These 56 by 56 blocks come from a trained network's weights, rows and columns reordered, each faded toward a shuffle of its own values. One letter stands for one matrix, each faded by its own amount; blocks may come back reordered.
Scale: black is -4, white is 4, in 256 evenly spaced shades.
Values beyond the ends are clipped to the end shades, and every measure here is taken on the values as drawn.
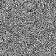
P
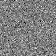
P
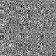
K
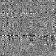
K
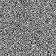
P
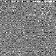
K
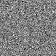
P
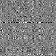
K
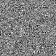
P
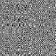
K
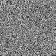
P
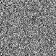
P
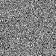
P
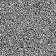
P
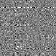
K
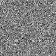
P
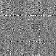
K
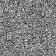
P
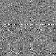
K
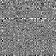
K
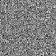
P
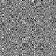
K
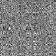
K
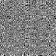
K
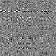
K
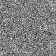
P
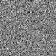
P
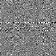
K
